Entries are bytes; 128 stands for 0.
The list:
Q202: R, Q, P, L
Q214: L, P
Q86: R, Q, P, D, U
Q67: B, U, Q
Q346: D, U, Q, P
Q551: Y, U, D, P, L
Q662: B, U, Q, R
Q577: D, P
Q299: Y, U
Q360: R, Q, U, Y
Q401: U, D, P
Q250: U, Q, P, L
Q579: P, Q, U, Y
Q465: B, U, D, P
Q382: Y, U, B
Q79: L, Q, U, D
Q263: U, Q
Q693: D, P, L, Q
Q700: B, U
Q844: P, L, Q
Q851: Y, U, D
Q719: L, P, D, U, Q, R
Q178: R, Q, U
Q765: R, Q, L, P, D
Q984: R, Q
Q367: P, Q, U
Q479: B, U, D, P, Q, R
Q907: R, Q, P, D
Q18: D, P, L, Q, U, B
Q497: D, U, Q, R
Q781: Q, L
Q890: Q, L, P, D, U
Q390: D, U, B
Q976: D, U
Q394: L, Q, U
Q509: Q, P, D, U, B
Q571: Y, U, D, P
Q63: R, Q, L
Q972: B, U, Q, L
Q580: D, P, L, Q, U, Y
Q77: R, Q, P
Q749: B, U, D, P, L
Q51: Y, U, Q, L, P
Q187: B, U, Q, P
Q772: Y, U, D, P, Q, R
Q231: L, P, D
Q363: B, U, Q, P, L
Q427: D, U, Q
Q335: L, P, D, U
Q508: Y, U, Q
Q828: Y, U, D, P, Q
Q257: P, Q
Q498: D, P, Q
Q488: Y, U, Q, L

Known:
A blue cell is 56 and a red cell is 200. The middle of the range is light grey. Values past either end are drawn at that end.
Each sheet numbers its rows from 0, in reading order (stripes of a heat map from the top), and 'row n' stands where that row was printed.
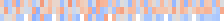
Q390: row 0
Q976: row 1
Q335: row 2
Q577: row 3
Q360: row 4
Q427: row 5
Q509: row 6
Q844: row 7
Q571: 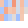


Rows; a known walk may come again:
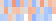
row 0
Q465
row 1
Q231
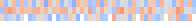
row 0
Q579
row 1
Q363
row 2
Q972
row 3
Q390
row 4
Q360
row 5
Q202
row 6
Q77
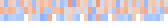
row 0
Q844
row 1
Q498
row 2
Q749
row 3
Q976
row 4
Q828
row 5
Q693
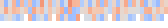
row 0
Q509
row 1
Q571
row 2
Q577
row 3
Q479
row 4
Q719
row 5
Q488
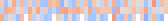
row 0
Q772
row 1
Q63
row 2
Q508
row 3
Q427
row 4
Q851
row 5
Q335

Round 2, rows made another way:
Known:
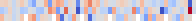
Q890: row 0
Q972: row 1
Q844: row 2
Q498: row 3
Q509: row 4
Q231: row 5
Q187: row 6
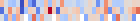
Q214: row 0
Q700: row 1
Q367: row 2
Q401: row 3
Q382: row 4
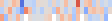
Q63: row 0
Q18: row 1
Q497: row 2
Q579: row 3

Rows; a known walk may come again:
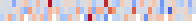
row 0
Q335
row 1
Q497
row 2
Q509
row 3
Q299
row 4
Q479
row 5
Q765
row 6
Q250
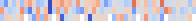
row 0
Q749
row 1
Q214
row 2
Q498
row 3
Q907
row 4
Q551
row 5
Q508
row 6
Q18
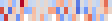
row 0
Q976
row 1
Q178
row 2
Q844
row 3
Q263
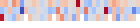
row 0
Q781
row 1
Q890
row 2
Q427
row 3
Q465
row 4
Q693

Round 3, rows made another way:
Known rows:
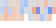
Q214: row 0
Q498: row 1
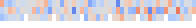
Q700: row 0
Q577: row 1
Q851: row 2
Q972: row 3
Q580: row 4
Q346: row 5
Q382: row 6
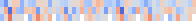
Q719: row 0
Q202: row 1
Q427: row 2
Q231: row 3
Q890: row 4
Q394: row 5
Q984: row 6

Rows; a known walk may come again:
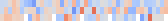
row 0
Q214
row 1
Q63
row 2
Q772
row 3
Q382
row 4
Q749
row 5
Q178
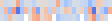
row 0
Q401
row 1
Q844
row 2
Q700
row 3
Q890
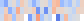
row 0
Q781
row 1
Q497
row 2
Q662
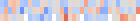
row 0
Q231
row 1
Q390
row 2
Q250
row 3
Q465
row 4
Q51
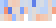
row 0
Q693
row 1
Q488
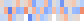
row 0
Q346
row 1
Q479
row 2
Q580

